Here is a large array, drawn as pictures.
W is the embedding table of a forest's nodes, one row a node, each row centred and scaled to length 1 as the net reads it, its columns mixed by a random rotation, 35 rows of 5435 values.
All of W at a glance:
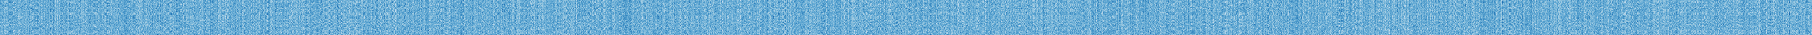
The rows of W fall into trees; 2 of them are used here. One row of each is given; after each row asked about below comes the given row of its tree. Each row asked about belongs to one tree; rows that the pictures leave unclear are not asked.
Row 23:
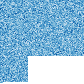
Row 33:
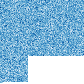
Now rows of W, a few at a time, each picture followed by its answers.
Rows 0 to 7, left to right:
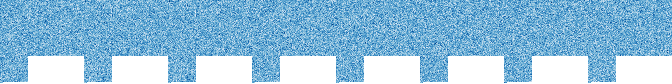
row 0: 23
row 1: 33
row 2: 33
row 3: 23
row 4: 23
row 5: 23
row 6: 23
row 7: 33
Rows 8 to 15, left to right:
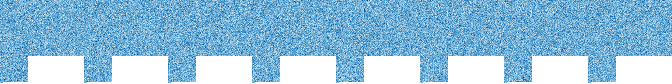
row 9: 23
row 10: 23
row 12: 33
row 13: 33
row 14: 33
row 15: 23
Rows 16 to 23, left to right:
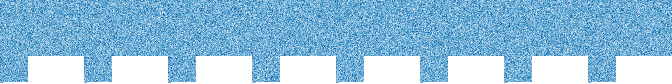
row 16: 23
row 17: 23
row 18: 23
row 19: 33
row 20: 23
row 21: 23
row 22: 33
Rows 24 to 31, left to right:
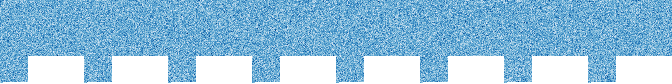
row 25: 33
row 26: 33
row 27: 23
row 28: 23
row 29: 23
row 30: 33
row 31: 33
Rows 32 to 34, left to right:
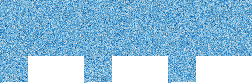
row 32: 33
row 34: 23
